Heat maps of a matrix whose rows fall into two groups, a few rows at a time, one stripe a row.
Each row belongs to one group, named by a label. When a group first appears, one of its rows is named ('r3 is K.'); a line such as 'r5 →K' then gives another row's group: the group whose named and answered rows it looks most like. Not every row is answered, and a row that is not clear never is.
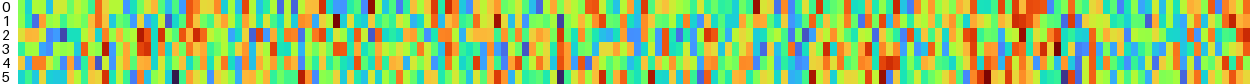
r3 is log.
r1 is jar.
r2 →log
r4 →log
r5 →jar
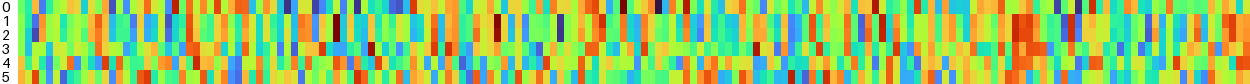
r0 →jar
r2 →jar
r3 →jar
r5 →log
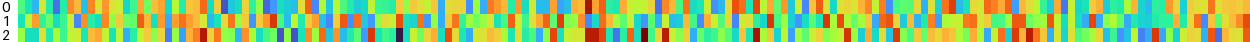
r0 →jar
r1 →log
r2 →jar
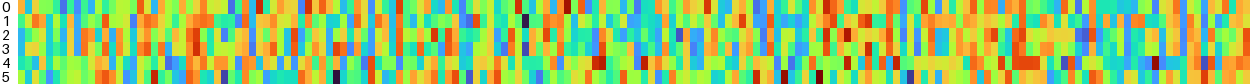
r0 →log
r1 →log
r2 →log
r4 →jar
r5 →jar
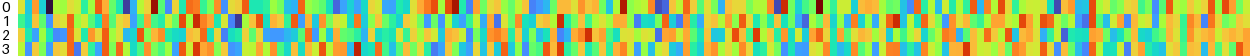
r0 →jar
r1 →log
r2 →jar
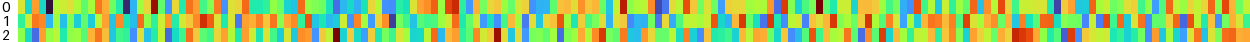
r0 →jar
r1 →log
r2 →jar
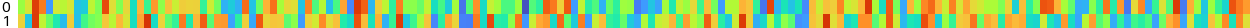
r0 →log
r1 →log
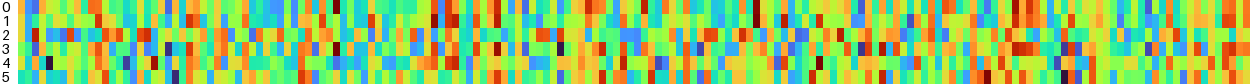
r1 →jar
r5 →jar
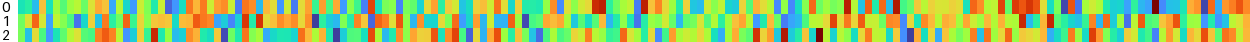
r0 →jar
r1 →log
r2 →jar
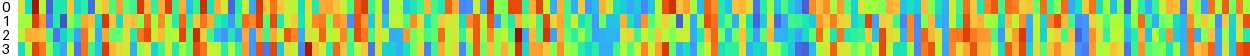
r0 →log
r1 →log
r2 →log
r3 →log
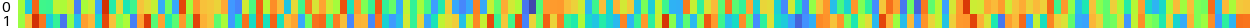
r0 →log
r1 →log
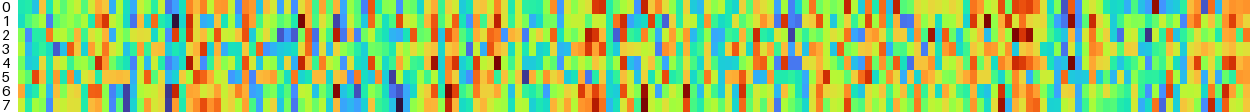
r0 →jar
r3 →jar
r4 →jar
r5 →log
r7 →jar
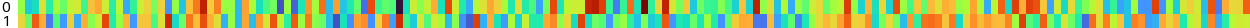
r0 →jar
